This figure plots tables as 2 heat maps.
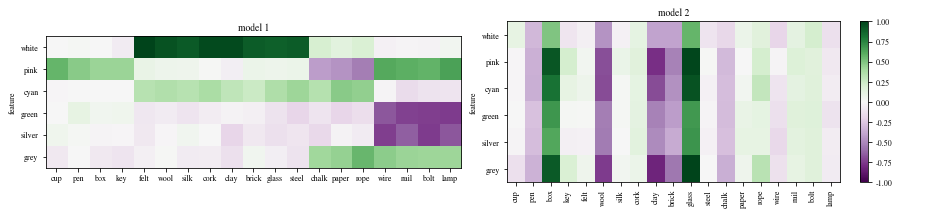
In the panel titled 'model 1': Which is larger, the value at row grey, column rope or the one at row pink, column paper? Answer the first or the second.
the first
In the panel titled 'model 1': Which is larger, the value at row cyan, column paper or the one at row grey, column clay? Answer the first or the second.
the first
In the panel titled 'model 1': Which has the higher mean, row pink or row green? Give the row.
pink
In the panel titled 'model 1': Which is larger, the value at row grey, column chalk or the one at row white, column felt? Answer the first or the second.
the second
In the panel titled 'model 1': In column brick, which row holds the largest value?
white
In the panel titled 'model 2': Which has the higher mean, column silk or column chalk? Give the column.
silk
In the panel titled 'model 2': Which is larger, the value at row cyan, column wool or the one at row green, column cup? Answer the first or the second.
the second
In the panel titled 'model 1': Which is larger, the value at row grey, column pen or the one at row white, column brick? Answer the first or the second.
the second
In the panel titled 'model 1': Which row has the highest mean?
white
